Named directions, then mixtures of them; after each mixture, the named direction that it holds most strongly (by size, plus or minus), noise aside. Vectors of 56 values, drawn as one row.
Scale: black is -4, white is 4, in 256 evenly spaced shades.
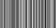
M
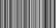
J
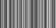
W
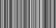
J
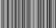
W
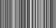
M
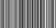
M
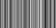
J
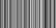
J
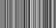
J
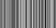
M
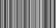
J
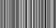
M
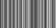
W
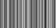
W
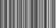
W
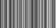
W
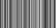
J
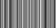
J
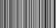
J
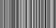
M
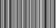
J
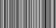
J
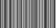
W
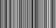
W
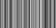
J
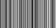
W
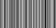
M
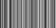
W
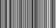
W
